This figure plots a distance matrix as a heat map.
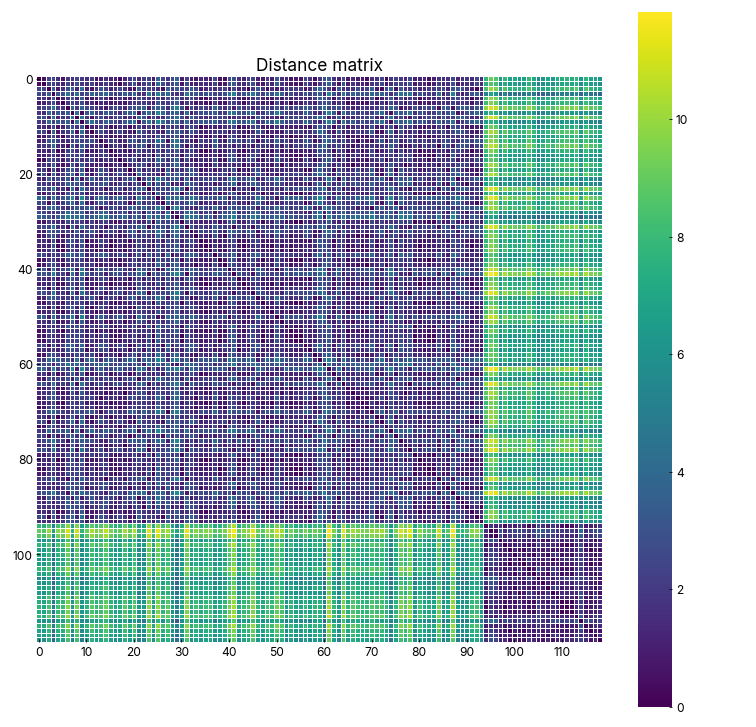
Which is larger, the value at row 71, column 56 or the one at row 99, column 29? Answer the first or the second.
the second
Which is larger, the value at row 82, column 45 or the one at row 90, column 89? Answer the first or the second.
the first
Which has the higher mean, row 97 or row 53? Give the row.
97
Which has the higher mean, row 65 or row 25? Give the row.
25
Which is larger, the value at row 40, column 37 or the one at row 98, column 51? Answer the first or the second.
the second
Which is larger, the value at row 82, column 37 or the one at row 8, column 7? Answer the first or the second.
the second
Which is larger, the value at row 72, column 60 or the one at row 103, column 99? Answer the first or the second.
the first
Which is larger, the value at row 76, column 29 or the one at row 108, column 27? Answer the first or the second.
the second
